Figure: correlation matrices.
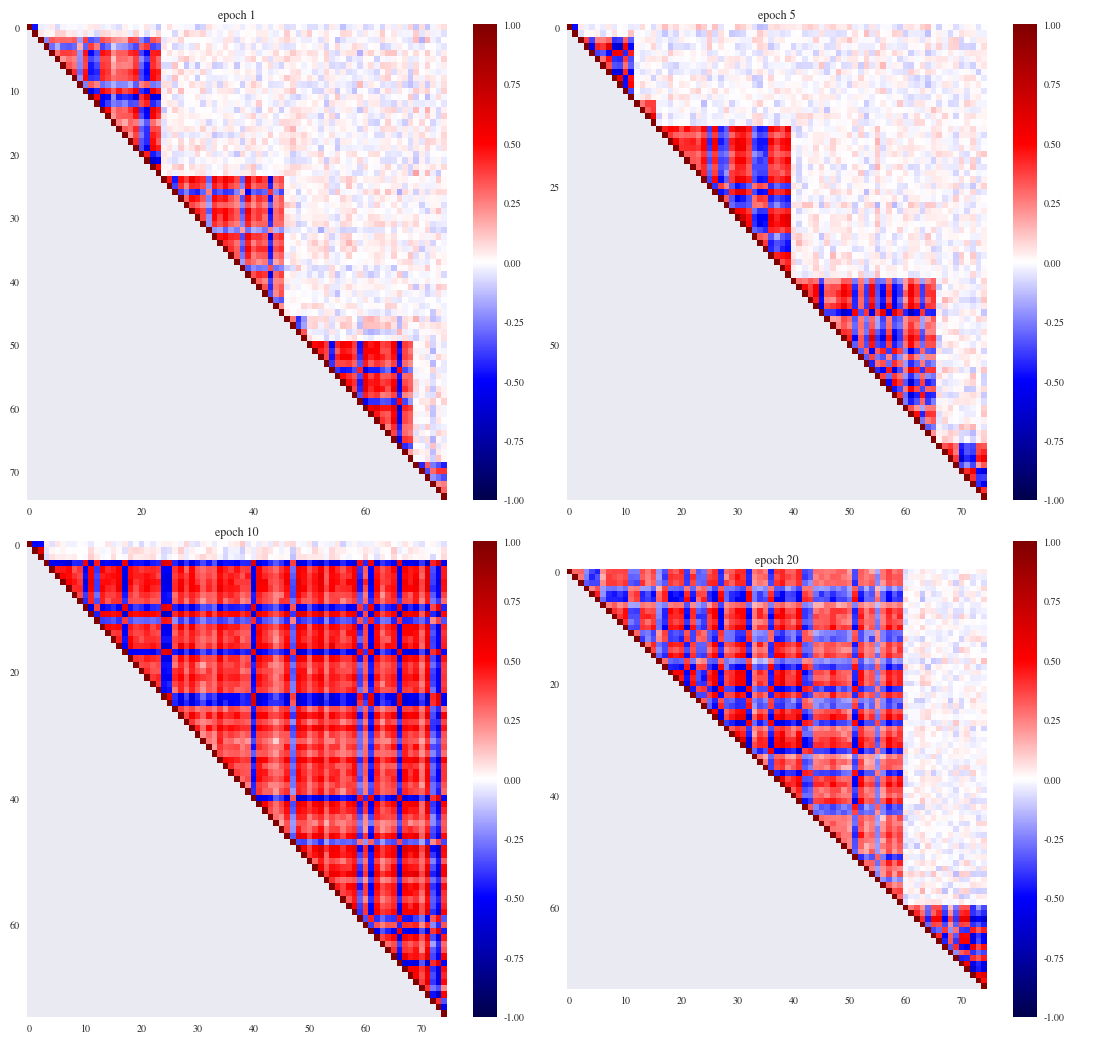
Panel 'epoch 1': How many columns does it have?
75
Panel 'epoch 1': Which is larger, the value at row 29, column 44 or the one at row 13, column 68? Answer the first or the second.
the first
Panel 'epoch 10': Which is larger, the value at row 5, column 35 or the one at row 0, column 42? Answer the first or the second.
the first
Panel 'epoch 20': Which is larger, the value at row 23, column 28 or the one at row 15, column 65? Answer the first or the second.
the second
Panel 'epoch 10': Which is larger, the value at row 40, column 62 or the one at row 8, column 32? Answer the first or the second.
the second
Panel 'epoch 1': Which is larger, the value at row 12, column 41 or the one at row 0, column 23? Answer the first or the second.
the first
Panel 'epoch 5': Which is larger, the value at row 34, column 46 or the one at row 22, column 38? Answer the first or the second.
the second
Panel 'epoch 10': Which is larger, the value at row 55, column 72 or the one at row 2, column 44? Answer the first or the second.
the second
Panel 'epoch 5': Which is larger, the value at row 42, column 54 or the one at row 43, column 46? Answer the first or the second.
the first
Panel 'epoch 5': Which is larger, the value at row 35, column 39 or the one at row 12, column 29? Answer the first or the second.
the second
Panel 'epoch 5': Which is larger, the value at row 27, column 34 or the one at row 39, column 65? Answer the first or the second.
the first
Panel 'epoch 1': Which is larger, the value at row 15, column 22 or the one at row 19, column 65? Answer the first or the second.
the first
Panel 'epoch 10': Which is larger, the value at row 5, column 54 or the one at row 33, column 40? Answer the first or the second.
the first
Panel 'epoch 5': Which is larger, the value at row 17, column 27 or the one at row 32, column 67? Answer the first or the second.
the second
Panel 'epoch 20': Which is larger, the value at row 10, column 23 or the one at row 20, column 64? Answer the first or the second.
the second
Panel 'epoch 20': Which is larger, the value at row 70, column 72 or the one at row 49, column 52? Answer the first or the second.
the second
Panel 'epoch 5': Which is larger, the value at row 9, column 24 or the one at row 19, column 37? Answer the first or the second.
the second
